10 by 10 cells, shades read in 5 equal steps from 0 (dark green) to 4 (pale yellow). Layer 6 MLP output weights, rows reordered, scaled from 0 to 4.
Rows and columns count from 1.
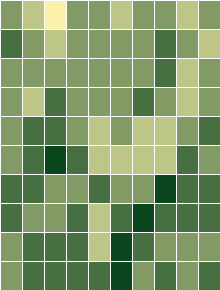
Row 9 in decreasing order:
3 2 2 2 2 1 1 1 1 0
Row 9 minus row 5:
0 0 0 -1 0 -2 -2 -1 0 1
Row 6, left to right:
2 1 0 1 3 3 3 3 1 2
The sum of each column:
17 17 17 16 22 17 18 16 20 17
